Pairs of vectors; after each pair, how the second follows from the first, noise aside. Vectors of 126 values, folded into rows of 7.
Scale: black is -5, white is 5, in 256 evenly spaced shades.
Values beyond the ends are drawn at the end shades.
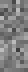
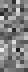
scaled up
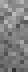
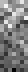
scaled up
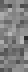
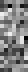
scaled up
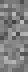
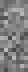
reversed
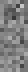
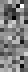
scaled up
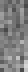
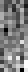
scaled up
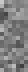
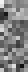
scaled up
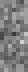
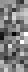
scaled up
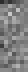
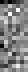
scaled up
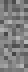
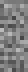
reversed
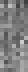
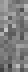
reversed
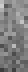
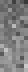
reversed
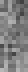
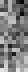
scaled up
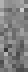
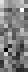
scaled up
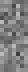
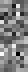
scaled up
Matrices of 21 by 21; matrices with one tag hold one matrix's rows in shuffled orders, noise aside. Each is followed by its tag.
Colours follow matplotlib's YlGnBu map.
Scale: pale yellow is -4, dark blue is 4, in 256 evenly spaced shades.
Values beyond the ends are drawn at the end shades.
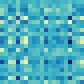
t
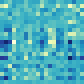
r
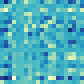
r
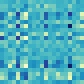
t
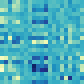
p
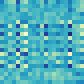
t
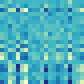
t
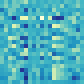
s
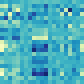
p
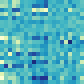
p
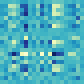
s
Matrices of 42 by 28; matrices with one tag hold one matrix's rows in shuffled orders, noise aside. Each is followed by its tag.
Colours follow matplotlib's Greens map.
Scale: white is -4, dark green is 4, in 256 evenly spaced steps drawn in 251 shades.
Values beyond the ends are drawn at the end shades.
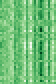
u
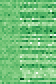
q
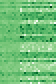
q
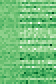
q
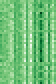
u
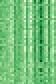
u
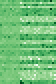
q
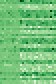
q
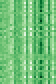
u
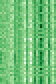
u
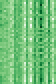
u
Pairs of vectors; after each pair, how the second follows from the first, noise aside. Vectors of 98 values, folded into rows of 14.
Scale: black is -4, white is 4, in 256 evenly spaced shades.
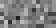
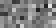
reversed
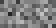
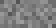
shrunk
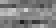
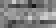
reversed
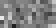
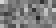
reversed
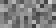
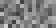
reversed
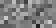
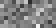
negated
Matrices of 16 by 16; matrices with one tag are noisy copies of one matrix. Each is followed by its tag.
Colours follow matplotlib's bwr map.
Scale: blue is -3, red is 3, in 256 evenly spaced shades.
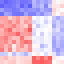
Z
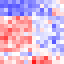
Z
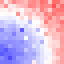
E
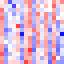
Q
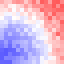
E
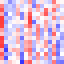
Q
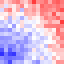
E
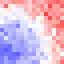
E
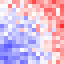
E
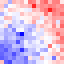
E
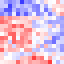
Z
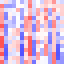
Q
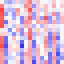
Q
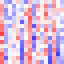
Q
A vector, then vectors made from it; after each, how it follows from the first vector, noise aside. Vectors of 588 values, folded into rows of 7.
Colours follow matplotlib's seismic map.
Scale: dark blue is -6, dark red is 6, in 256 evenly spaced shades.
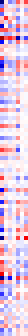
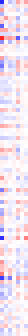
shrunk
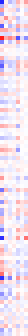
shrunk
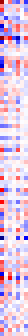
sign-scrambled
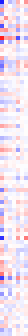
shrunk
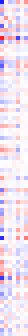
shrunk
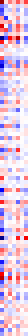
sign-scrambled
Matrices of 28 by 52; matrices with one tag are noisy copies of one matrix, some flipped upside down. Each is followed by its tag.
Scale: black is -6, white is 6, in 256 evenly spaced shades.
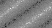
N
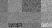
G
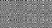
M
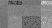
G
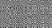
M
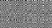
M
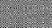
M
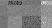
G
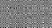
M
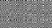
M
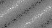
N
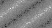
N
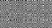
M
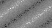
N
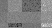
G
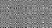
M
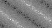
N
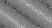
N
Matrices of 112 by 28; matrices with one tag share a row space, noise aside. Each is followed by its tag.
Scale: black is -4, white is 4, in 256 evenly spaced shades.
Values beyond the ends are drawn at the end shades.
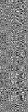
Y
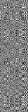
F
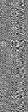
Y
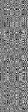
F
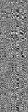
Y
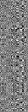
Y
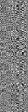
Y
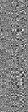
Y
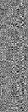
Y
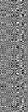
Y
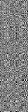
F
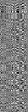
Y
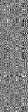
F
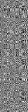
F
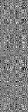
F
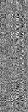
Y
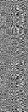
Y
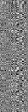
Y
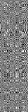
F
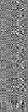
Y
